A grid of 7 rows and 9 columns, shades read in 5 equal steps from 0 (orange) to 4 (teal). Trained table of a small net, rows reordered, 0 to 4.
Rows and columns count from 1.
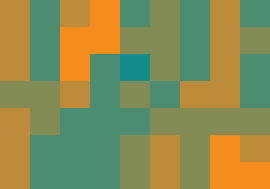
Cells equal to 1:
16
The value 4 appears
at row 3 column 5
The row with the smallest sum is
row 2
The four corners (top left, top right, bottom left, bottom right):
1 3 1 0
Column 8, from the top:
1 1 1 1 2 0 0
